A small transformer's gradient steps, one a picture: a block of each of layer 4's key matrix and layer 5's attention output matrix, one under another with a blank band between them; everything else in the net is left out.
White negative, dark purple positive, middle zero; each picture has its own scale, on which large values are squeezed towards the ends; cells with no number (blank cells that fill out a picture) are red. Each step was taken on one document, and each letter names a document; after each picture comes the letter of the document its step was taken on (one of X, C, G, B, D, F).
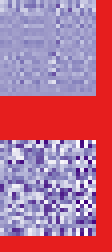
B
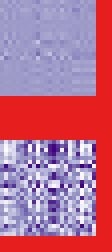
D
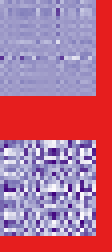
D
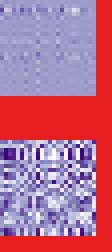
D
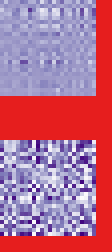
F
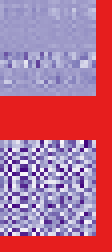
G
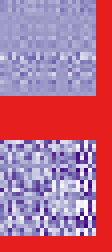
B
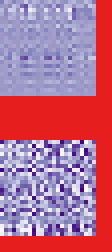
F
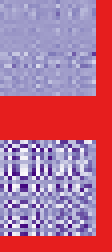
G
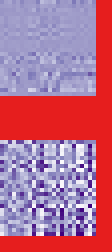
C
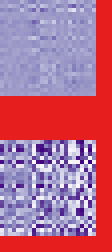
C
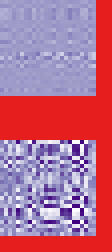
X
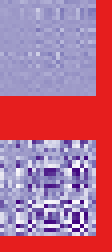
X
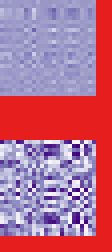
X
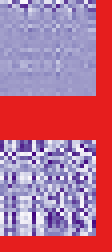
F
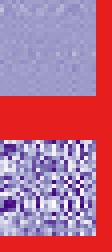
D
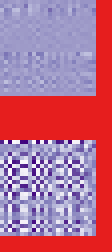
G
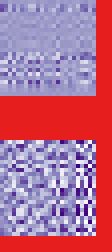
B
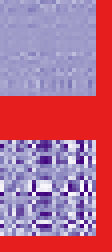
C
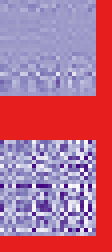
C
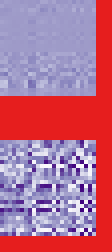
C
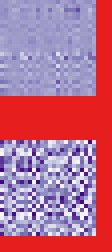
F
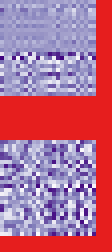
D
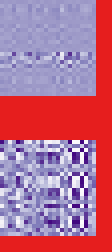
X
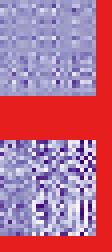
C
